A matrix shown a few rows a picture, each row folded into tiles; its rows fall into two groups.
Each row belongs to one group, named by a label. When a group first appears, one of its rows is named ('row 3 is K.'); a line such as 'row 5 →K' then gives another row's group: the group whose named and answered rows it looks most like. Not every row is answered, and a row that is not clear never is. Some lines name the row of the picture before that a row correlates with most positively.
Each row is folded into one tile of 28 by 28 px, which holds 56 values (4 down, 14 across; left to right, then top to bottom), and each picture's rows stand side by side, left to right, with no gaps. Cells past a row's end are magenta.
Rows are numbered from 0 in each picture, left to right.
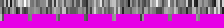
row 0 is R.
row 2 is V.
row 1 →V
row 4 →V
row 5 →V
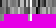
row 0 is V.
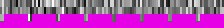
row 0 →V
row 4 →V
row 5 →V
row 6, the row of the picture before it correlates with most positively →0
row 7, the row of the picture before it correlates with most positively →1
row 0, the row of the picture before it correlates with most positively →1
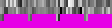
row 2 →R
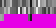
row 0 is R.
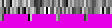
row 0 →R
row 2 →R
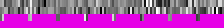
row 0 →V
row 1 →V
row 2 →R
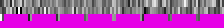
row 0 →R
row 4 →V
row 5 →R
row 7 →V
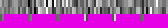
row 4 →V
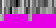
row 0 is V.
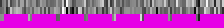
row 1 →R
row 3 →V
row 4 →V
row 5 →R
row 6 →R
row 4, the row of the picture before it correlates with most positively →1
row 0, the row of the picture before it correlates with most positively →1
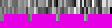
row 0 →R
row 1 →V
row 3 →R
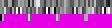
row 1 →R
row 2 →R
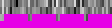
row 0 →V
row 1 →V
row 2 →V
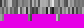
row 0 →R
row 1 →R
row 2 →R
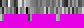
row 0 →R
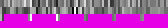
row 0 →R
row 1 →V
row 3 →V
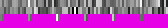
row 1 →V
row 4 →R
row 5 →V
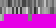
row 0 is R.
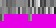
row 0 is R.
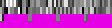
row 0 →R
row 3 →V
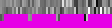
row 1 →R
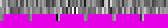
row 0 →V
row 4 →V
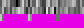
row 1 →R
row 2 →V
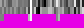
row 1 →V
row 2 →V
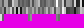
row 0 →R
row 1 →R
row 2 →V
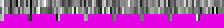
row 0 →V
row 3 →R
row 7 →R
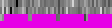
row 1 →R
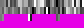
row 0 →R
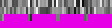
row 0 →R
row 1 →V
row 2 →V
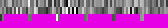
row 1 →V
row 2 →R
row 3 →V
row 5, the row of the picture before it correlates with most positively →2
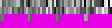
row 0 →V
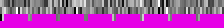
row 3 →V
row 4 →R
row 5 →V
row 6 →R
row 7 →R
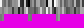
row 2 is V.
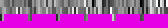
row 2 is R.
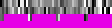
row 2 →V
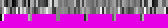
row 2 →V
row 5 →R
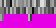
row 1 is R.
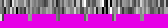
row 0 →R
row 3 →V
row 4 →V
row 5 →V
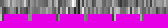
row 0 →R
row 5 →R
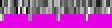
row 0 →R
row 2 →V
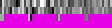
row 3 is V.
